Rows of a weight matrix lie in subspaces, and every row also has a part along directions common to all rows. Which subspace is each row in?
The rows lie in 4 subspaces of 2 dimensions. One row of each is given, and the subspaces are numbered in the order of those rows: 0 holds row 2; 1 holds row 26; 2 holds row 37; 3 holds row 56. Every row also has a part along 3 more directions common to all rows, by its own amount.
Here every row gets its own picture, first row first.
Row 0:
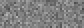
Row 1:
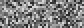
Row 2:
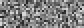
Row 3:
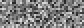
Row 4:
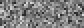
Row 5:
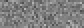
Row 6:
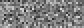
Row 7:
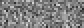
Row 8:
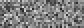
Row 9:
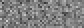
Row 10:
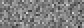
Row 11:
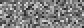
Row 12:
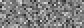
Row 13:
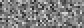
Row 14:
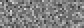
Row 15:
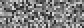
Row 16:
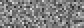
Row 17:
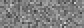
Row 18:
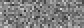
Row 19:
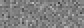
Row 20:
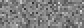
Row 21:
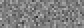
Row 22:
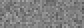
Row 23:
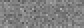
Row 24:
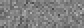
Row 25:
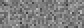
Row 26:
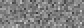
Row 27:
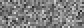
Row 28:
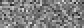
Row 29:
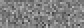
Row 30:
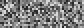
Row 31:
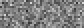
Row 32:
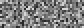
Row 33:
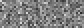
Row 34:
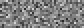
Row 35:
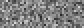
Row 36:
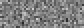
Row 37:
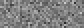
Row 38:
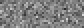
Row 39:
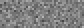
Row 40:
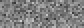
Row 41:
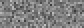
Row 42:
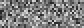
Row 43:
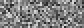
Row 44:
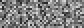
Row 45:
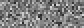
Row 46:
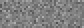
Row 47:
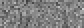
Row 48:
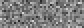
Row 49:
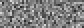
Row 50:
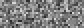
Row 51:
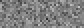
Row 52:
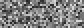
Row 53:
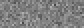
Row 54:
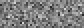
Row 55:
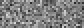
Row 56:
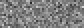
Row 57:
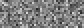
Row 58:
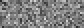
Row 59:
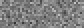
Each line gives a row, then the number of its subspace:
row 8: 2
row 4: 0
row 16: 3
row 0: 2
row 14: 3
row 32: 0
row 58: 1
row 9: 1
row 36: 0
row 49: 3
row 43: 2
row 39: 0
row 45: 0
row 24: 0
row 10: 1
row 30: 2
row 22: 2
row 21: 0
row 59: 2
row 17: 2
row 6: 2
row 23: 2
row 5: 3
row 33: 1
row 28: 2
